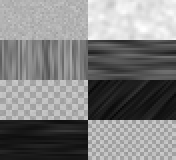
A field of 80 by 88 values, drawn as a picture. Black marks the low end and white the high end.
It is made of 4 by 2 panels. Panel 1,1: high, fine-grained, faint in contrast. Panel 1,2: very high, blotchy, faint in contrast. Panel 2,1: middling, streaked downward. Panel 2,2: low, streaked across. Panel 3,1: high, checkered. Panel 3,2: very low, slanting up to the right, faint in contrast. Panel 4,1: very low, streaked across, faint in contrast. Panel 4,2: high, checkered.
